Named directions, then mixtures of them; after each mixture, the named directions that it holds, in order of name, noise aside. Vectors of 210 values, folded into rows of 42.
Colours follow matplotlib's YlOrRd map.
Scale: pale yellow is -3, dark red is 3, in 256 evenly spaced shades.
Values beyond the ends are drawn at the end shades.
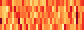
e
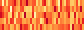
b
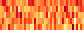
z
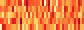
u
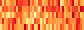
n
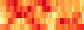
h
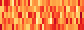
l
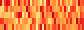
e, l, u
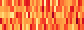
e, l, u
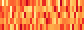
b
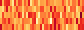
l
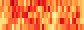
h, l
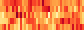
h, u, z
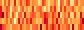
b, l, n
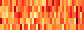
e, n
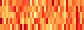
b, e, n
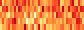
n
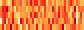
e
